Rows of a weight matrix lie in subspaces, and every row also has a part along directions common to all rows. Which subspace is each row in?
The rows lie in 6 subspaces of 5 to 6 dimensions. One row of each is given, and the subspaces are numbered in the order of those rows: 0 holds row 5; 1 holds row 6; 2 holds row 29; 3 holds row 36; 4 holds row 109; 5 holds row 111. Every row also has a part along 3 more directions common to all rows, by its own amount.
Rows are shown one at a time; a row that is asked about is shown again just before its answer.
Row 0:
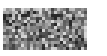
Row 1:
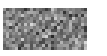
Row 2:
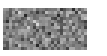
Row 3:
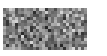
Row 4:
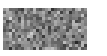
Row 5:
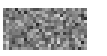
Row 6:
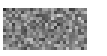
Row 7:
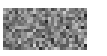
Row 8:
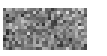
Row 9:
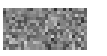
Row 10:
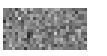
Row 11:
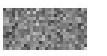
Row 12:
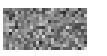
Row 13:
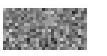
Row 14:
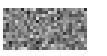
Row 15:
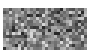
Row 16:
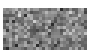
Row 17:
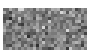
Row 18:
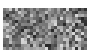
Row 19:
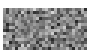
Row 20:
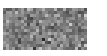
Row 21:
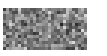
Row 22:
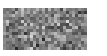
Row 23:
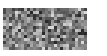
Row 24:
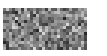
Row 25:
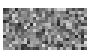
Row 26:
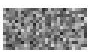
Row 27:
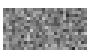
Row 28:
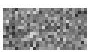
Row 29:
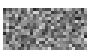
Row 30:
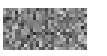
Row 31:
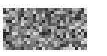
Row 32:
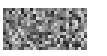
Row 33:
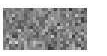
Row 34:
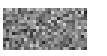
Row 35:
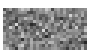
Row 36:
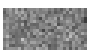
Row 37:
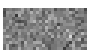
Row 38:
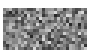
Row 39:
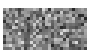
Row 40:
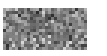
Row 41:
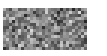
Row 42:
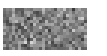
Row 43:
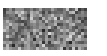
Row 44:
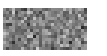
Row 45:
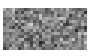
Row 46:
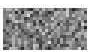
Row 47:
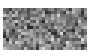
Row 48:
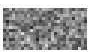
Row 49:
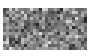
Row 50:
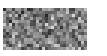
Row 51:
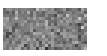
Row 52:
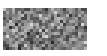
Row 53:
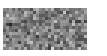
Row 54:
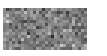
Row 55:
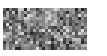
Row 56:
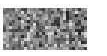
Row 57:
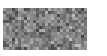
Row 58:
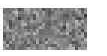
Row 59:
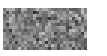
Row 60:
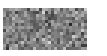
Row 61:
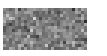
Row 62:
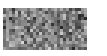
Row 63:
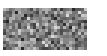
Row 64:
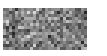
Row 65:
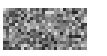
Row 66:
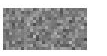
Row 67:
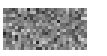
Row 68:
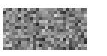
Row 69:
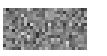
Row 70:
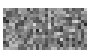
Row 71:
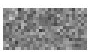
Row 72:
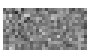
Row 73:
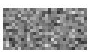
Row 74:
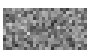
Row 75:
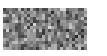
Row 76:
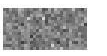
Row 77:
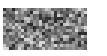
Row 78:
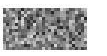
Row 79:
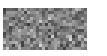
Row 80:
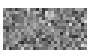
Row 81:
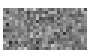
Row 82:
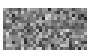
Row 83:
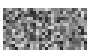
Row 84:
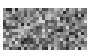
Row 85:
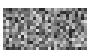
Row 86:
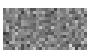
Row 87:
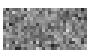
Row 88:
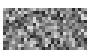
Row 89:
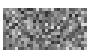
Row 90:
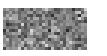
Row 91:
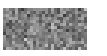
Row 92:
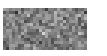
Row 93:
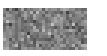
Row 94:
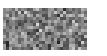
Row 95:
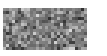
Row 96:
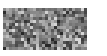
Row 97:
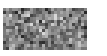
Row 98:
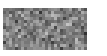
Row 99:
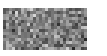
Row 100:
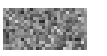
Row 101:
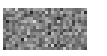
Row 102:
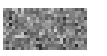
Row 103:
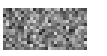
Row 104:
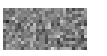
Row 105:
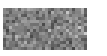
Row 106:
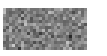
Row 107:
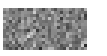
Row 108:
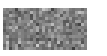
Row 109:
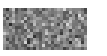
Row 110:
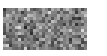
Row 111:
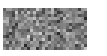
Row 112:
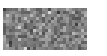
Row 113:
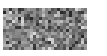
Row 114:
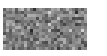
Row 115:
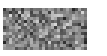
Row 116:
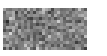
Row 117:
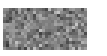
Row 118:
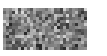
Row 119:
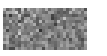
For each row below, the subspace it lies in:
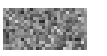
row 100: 3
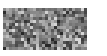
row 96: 3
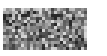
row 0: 1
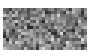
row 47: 3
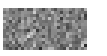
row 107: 5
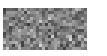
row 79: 3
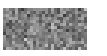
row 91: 0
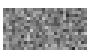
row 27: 4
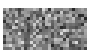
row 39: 4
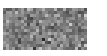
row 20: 5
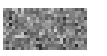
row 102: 5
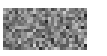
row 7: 5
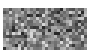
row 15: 0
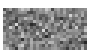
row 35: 1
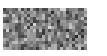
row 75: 4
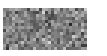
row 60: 3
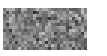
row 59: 2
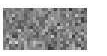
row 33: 3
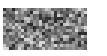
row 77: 1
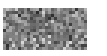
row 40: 3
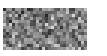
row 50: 1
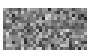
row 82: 4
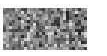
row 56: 4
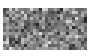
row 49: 3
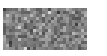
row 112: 2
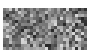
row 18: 3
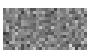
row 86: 2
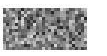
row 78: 4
